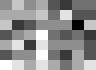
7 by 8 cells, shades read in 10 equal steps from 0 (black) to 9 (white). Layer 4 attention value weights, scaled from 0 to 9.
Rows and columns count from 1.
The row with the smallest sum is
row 3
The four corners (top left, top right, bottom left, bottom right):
5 4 9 8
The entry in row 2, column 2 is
6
